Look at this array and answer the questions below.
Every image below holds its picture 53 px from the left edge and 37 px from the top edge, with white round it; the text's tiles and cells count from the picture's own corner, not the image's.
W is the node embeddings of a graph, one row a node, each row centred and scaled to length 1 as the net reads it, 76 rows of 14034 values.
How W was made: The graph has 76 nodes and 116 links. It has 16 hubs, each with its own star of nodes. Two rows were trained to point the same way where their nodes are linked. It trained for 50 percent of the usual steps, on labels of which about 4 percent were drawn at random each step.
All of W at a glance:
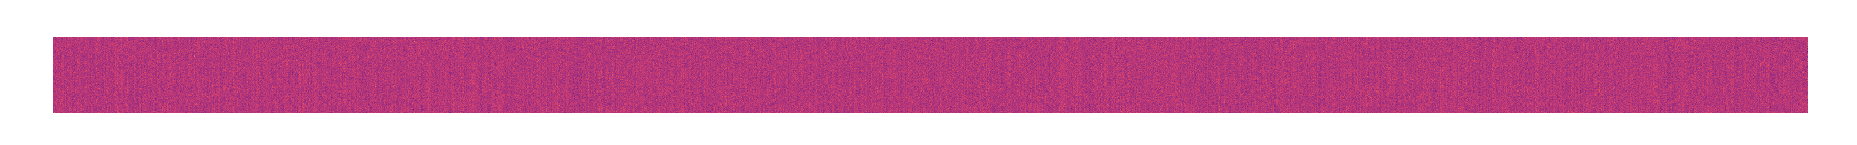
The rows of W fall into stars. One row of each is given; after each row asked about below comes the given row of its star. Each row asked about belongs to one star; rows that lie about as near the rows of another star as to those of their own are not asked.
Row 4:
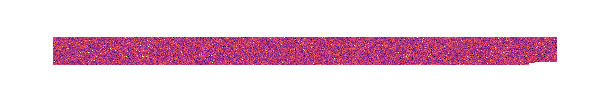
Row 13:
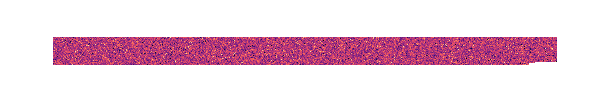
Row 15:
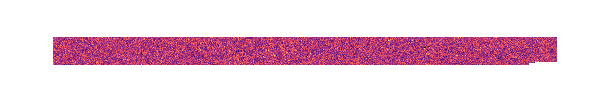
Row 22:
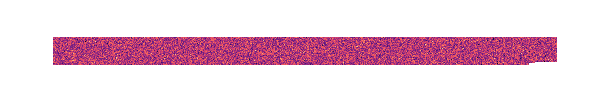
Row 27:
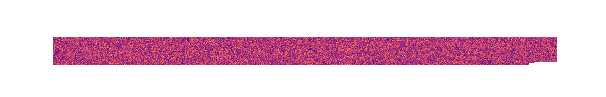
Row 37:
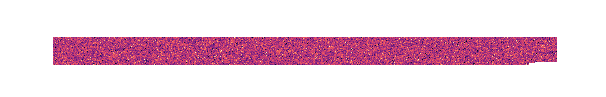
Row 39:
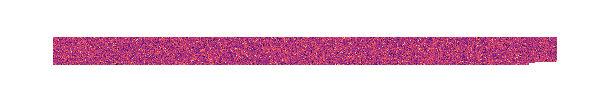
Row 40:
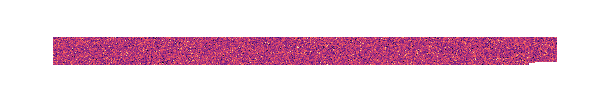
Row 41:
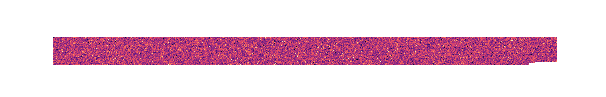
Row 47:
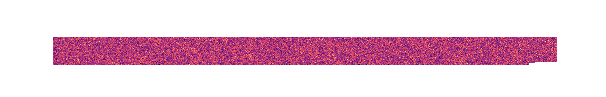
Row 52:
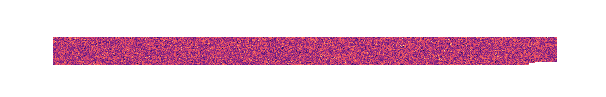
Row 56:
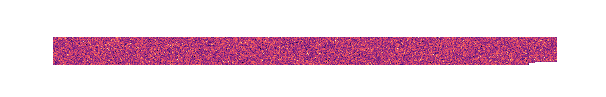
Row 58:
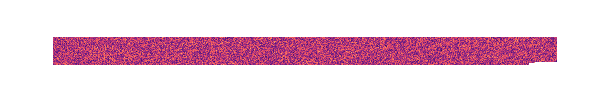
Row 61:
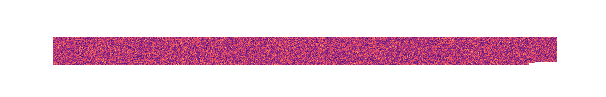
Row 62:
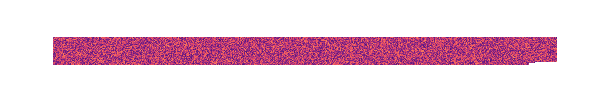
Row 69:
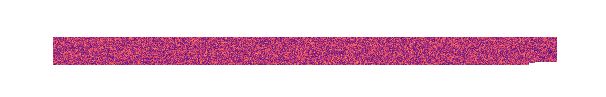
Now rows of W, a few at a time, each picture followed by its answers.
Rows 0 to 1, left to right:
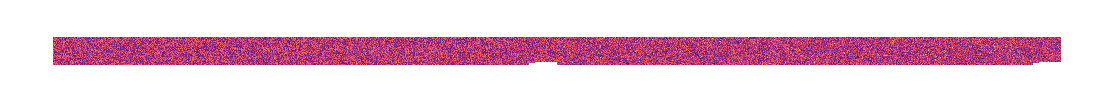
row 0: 39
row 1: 4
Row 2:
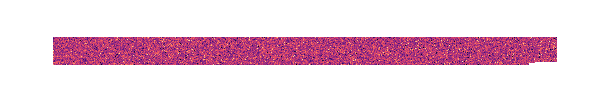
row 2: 39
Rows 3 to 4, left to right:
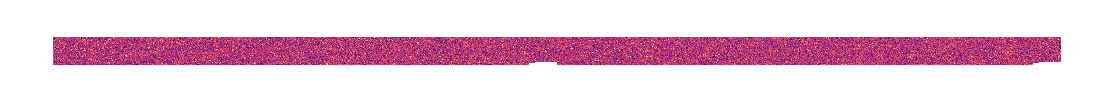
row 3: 40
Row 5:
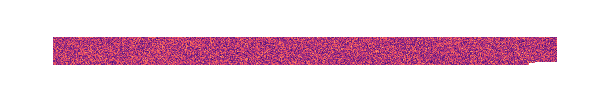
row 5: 61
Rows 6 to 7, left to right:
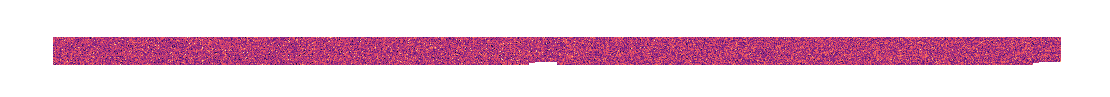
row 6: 52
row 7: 37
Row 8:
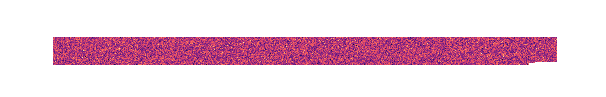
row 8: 61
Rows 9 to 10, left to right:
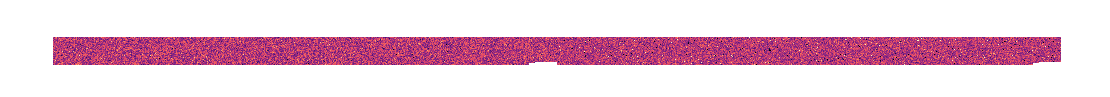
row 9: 62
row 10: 4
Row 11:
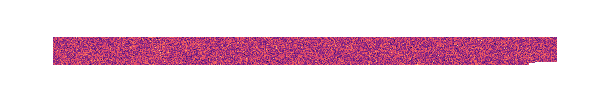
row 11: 62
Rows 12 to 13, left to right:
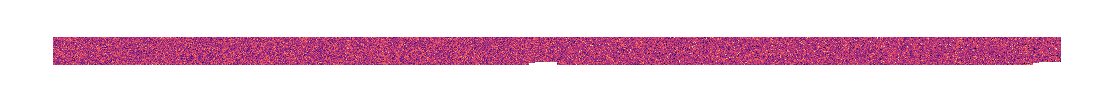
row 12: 62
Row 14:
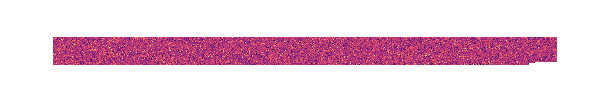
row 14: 37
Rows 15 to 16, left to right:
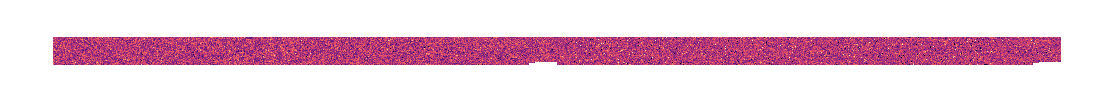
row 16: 56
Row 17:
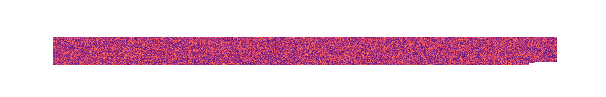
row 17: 52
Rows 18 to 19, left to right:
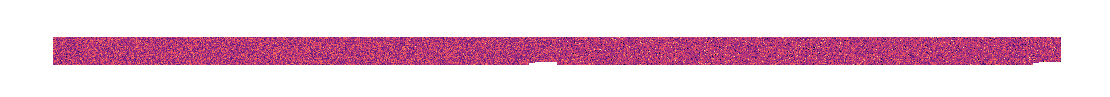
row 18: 13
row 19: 13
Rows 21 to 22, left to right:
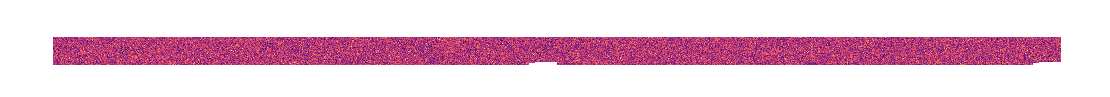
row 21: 56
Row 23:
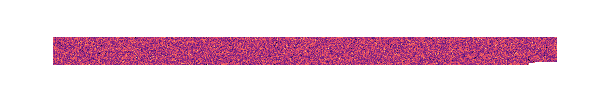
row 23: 52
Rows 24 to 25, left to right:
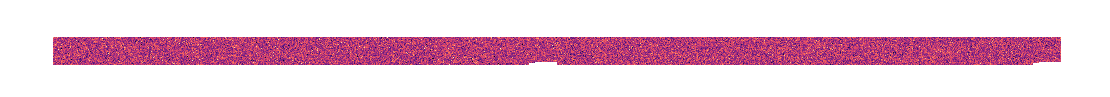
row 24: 41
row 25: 39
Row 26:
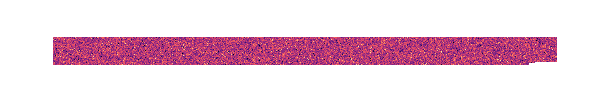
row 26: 62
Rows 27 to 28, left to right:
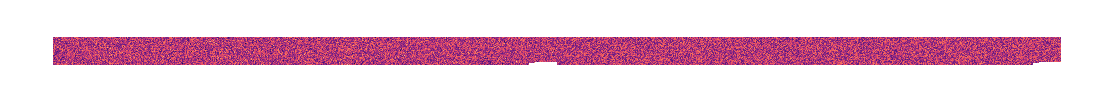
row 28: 47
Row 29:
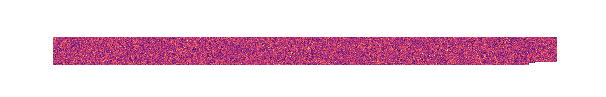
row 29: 15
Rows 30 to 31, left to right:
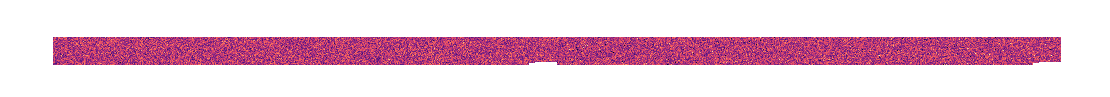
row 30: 13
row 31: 37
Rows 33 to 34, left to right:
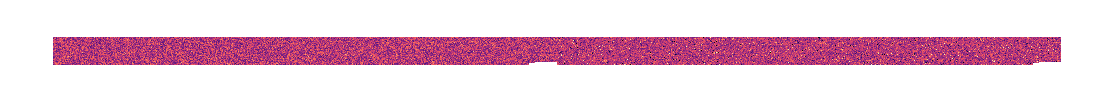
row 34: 61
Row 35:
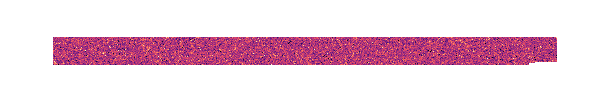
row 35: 40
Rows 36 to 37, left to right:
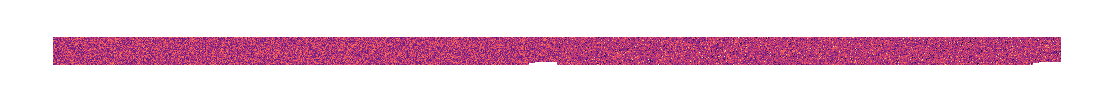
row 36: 13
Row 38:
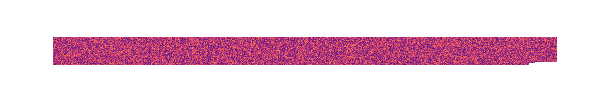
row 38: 41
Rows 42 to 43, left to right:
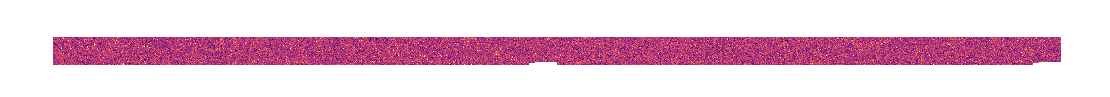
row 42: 56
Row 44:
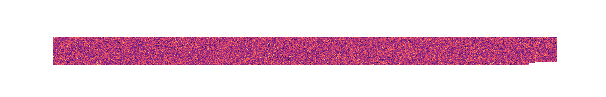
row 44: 15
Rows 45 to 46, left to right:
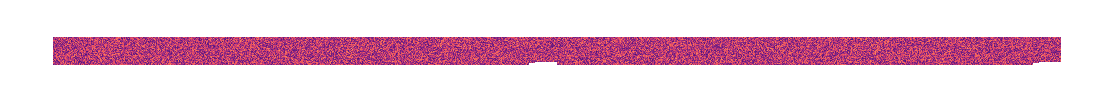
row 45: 56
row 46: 37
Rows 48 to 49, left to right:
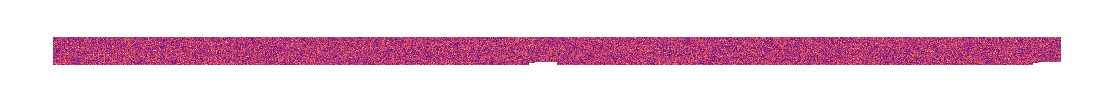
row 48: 58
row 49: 41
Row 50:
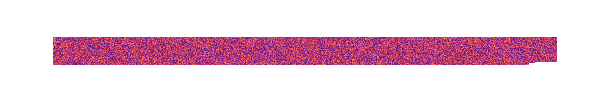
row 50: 4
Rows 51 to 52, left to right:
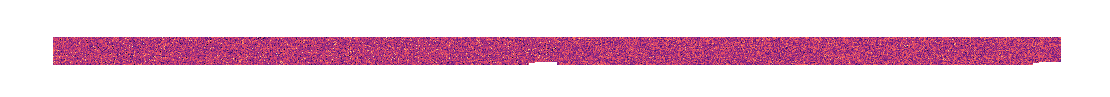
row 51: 39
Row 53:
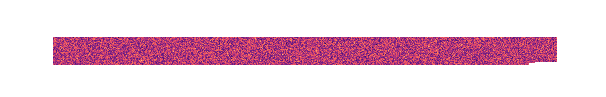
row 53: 4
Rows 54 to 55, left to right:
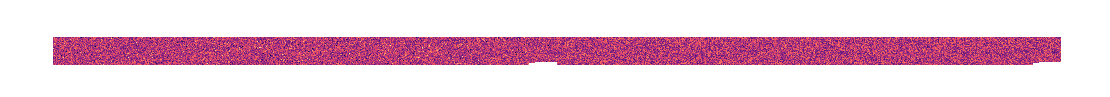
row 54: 39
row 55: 15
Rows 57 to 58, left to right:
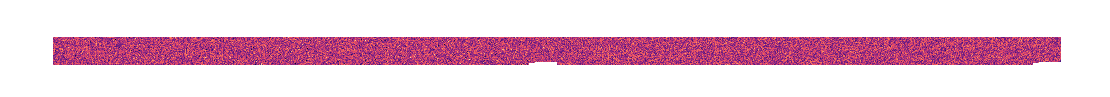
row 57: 27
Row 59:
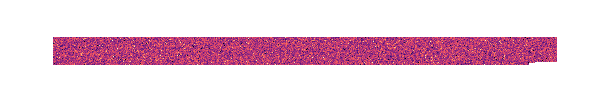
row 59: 47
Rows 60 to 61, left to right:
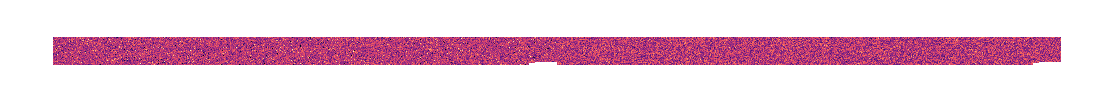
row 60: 40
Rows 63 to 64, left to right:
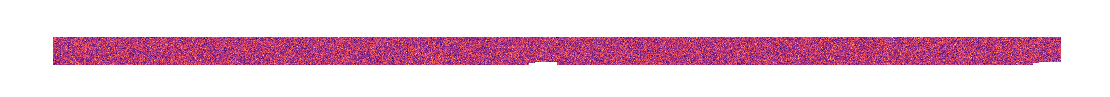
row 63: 37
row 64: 47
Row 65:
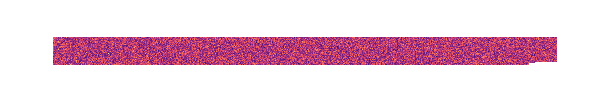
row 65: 4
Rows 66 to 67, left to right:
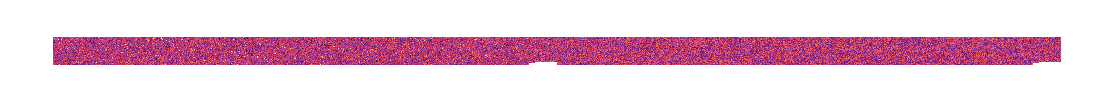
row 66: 61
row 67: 61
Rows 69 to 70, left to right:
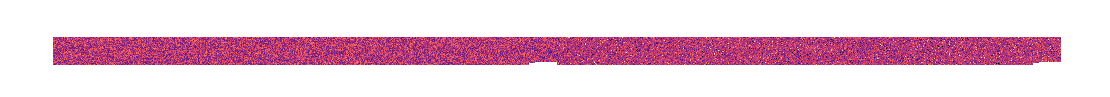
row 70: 47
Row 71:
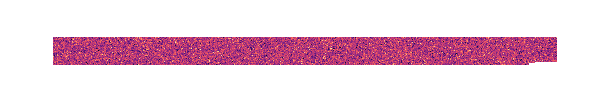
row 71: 40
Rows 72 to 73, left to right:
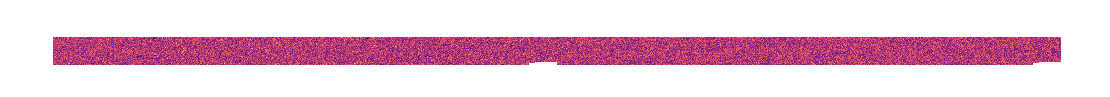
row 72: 69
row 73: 40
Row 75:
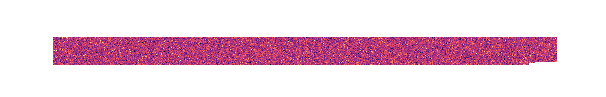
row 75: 13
